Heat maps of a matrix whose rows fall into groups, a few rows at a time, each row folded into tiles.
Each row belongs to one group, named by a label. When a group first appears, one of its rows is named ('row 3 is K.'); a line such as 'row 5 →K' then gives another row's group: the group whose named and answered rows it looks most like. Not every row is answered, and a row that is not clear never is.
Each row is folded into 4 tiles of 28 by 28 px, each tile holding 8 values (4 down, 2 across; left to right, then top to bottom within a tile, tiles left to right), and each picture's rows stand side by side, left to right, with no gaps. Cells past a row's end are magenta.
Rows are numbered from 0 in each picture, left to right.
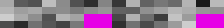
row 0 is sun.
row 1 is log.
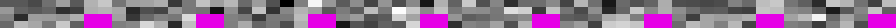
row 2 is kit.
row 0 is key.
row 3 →log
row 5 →log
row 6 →key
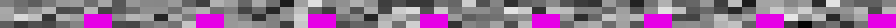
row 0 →sun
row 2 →kit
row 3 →log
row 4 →log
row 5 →key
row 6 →key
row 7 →sun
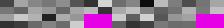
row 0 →sun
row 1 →sun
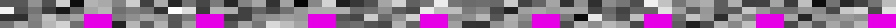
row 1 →log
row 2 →key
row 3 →key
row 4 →sun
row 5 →key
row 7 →log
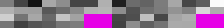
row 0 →sun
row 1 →key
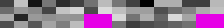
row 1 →sun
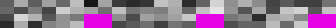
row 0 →log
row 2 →log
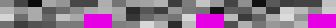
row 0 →sun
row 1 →kit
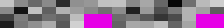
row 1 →kit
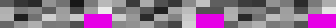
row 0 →key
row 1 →kit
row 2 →key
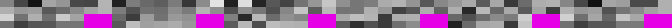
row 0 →sun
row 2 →log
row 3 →sun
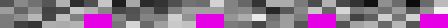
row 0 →sun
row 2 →sun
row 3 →key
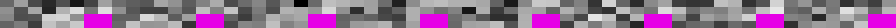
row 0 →log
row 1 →key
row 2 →key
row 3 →kit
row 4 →kit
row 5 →key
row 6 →key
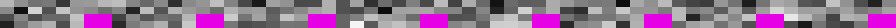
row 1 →kit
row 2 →sun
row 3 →log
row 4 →log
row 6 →key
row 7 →sun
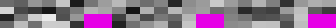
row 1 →kit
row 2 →kit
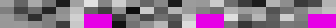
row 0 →kit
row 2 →sun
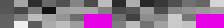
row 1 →log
